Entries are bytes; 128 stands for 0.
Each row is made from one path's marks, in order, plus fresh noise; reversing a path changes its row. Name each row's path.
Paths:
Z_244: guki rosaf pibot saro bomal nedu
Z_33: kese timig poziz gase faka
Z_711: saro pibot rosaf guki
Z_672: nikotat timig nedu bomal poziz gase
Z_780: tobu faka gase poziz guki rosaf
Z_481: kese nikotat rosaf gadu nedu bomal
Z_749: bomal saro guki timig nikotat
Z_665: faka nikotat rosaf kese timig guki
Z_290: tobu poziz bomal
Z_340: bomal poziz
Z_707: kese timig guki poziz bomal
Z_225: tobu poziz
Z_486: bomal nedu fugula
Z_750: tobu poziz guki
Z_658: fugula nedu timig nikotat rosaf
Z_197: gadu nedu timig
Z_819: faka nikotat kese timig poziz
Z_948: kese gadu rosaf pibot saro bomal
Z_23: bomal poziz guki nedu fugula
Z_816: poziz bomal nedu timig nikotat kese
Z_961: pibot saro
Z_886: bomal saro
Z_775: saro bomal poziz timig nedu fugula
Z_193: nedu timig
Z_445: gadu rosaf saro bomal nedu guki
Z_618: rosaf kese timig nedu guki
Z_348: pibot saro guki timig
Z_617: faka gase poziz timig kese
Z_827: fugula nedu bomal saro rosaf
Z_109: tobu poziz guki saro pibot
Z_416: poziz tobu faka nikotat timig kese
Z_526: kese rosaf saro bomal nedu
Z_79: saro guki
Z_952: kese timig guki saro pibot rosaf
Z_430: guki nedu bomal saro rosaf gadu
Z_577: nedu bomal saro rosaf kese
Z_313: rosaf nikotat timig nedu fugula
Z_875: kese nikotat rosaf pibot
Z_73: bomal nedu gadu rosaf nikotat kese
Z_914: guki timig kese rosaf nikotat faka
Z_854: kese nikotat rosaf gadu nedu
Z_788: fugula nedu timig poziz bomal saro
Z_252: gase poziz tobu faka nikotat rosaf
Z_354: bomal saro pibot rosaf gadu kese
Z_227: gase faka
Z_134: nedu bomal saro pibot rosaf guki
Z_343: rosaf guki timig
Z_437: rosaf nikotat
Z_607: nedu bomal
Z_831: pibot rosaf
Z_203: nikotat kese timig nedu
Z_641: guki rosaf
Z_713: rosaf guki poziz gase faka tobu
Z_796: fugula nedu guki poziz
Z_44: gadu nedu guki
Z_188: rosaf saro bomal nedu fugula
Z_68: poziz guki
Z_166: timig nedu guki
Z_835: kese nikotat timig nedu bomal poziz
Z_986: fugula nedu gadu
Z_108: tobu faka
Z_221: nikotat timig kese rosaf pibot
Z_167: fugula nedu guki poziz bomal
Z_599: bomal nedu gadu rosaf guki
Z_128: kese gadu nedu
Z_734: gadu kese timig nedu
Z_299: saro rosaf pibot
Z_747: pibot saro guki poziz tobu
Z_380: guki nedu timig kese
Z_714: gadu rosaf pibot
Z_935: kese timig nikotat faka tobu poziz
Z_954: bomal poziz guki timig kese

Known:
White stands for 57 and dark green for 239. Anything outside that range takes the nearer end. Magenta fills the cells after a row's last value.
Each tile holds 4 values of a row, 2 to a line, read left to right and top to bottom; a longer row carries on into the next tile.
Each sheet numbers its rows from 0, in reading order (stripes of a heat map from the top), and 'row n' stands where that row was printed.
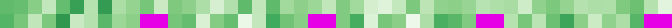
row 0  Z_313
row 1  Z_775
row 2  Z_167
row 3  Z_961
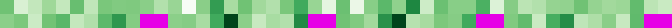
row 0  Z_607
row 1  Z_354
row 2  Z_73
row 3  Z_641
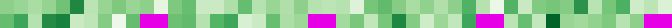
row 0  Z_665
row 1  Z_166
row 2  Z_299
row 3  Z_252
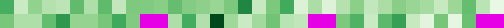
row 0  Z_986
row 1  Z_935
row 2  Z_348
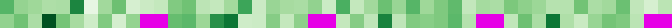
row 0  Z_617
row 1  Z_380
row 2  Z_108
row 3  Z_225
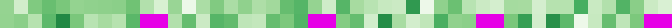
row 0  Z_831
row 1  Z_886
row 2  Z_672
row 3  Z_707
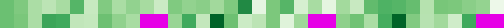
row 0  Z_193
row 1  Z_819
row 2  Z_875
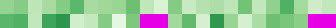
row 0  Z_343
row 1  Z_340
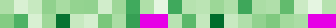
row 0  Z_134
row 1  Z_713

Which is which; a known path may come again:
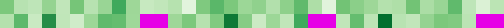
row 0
Z_290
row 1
Z_299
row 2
Z_225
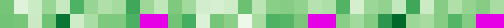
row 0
Z_599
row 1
Z_167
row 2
Z_128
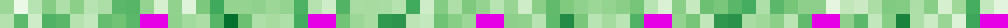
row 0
Z_886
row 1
Z_714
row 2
Z_197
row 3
Z_831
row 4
Z_437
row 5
Z_711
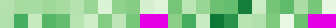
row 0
Z_109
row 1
Z_914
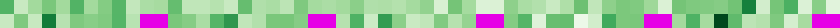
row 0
Z_108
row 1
Z_44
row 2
Z_747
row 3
Z_788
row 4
Z_416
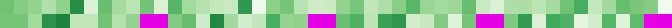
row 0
Z_203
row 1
Z_672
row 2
Z_343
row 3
Z_749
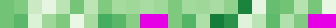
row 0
Z_23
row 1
Z_816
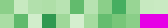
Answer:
Z_340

